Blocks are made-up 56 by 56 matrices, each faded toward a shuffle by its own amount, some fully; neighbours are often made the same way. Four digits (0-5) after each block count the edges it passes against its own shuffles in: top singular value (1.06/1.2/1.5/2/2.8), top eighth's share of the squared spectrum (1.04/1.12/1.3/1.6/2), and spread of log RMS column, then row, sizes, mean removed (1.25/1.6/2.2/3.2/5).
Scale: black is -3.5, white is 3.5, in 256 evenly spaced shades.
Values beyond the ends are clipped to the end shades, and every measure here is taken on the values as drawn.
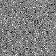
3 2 1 0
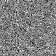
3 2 0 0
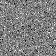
0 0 0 0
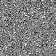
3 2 0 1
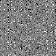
3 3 3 2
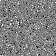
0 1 0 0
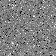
0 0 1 0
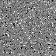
1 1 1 0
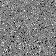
0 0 0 0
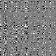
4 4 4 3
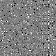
3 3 1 0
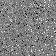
0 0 0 0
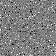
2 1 0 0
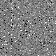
2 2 1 0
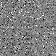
2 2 0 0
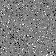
0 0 0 0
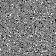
2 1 0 0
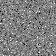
0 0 0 0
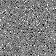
2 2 0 0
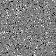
2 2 0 0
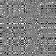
5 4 3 3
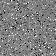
0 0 0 0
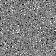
1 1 0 1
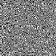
3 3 1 2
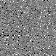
3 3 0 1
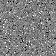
2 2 0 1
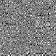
3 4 2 2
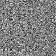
3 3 1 1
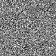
3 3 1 1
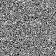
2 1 0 0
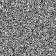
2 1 1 0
